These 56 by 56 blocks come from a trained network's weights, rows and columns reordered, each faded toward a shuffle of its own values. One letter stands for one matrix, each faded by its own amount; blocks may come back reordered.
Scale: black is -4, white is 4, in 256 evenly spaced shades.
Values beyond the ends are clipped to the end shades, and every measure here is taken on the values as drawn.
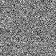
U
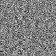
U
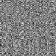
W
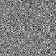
W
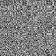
W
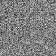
U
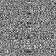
U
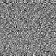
W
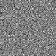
W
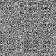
U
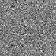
W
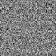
U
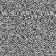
W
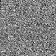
U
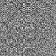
W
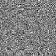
W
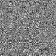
W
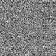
U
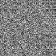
U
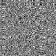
W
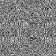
W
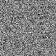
U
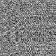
U
